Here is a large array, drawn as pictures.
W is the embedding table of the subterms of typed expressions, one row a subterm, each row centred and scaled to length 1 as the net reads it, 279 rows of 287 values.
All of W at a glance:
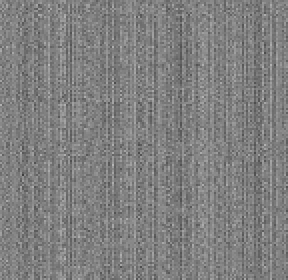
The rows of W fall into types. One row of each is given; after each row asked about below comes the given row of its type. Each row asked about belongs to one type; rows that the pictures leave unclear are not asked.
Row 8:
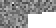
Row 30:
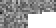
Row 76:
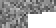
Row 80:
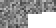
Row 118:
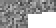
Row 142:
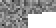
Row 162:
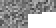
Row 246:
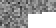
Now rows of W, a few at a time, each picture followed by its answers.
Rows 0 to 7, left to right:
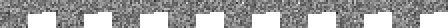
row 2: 246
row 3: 8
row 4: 162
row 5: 162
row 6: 30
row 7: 162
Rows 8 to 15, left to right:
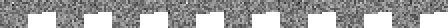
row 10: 162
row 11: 76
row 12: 80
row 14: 246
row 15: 8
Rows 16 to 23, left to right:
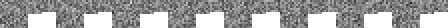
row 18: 76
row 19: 80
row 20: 80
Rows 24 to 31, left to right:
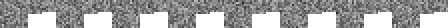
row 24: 76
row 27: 76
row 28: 246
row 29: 8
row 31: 76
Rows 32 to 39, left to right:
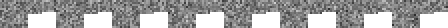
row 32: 80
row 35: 30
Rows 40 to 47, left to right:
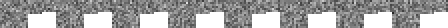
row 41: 118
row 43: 118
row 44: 118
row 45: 118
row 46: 30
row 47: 30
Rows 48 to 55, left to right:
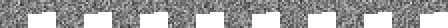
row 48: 80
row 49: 8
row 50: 80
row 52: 30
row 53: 118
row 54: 76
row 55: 118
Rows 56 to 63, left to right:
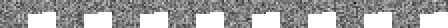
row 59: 80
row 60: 142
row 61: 118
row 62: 246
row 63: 80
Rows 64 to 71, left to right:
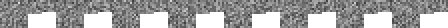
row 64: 118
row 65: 118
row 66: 118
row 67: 246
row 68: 76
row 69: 162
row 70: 80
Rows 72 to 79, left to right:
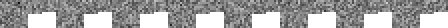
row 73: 76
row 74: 80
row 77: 30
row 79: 162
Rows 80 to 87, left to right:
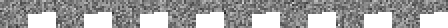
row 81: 76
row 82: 246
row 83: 162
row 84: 76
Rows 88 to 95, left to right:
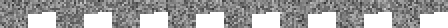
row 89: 246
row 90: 30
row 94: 142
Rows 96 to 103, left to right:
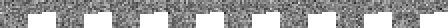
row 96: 162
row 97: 118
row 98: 30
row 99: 30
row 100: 30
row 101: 142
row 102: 246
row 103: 162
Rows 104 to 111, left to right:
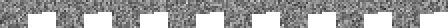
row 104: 80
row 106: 246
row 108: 76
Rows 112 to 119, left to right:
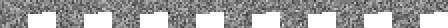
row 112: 76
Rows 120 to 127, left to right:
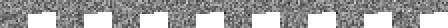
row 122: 76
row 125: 30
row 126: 76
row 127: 246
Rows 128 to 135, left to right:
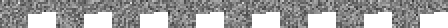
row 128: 162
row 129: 162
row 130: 118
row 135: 118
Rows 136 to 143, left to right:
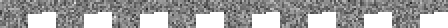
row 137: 162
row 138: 8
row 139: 8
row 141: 76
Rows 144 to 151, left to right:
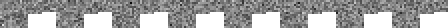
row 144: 162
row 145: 142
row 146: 246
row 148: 8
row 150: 142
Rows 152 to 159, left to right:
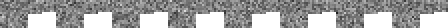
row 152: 30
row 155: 246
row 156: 8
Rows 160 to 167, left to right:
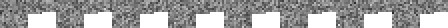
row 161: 118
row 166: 162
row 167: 142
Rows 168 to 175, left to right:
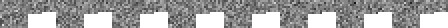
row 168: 162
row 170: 162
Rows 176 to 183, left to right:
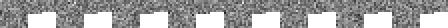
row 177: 162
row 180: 76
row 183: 76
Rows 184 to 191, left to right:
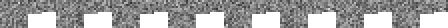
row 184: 118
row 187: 8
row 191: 30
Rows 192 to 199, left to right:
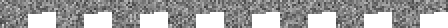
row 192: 76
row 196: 118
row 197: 80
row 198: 76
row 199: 118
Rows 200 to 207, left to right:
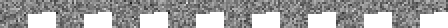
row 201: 30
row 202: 246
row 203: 76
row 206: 80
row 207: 30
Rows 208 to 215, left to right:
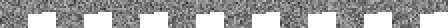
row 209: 8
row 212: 162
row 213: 246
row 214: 162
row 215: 80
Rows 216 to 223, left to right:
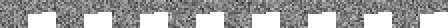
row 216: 118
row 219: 142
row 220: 142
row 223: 118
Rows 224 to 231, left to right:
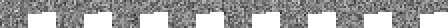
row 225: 30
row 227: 30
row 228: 246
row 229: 80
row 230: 8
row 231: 118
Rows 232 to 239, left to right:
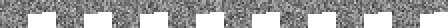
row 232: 8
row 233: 246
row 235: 246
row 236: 162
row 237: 118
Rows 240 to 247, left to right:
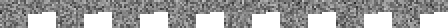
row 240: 142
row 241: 76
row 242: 80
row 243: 8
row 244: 30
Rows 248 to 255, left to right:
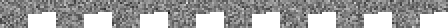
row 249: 8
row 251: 76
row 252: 76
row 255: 30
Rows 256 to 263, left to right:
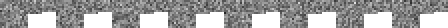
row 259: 8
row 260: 30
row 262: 118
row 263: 246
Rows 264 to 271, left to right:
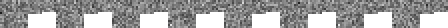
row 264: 30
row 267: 162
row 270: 76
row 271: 8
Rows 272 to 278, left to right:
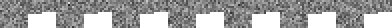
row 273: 8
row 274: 118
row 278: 118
